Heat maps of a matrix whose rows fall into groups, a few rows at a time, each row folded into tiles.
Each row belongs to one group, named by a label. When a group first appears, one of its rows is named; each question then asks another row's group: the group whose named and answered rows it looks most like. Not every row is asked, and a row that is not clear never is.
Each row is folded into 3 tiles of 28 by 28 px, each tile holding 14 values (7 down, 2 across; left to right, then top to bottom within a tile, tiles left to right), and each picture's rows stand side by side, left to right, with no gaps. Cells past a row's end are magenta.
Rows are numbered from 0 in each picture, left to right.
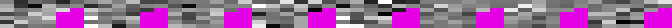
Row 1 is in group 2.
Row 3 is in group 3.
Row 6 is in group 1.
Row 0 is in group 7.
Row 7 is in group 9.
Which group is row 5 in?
1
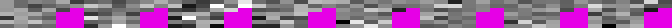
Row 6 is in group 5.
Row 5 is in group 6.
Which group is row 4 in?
5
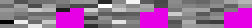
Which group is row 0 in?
5
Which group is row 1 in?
1
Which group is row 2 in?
9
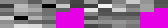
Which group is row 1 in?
1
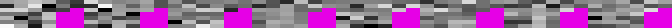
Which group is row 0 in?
2
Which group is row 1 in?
1
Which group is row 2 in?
5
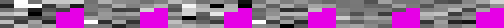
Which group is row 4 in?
2
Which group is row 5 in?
9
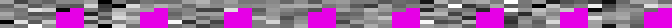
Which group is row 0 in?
5
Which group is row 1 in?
7
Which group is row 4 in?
7
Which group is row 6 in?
7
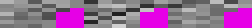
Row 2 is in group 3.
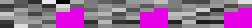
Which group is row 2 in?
9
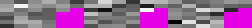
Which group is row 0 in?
1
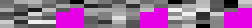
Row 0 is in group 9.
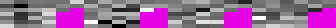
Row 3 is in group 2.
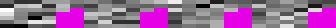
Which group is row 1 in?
9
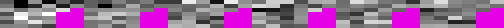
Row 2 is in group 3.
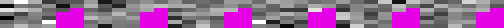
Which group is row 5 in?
1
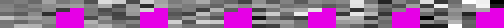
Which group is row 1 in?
3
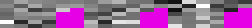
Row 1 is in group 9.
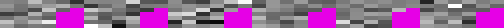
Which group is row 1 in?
2
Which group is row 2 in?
9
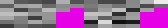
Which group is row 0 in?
6
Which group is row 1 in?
9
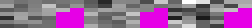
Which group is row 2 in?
3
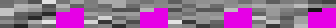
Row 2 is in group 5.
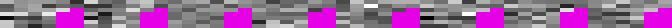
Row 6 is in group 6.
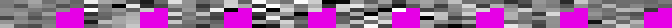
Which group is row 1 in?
7
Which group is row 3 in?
1
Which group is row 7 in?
5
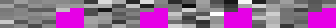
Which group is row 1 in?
3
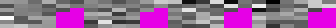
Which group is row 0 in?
2
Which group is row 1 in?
9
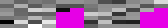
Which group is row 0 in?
5
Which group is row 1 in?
9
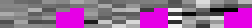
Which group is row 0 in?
9
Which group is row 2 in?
2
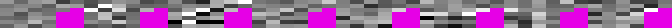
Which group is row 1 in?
1
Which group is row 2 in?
9
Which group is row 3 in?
9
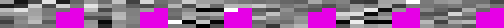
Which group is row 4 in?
9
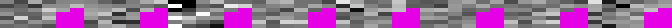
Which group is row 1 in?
9
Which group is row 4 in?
1
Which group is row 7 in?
7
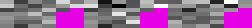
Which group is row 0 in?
7
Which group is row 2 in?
3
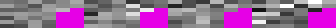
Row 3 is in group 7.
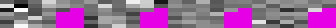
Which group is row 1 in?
1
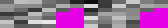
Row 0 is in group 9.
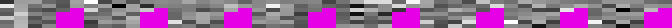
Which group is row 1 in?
7
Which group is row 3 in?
1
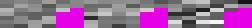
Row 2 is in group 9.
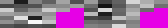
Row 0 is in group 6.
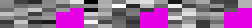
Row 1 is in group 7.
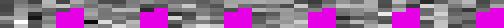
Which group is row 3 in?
7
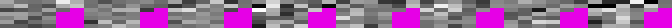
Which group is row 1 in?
5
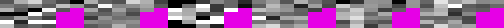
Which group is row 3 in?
2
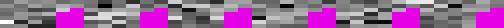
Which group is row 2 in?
6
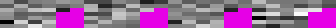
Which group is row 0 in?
5
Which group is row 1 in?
7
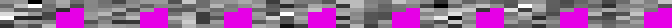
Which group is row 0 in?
6
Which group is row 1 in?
9
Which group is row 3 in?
7
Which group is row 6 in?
1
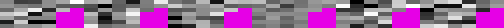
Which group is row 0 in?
9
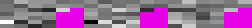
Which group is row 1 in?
5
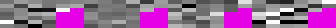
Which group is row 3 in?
9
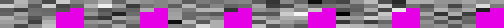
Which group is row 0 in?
3
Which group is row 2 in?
5
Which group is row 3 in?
7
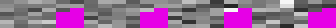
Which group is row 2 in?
3
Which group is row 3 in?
2
